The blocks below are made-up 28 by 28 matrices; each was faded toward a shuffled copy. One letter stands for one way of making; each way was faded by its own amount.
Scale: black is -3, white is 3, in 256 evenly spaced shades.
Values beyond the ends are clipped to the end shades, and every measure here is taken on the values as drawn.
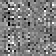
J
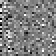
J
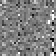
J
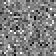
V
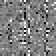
J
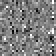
J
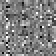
J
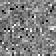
V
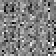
J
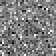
V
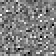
V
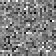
V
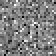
V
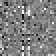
J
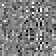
J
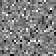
V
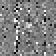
J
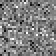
V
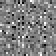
J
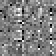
J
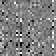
J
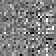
J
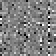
J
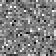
V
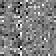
J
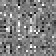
J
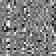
J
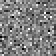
V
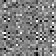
J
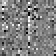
J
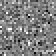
V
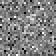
V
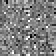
V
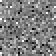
V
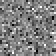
V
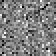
V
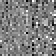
J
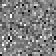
V
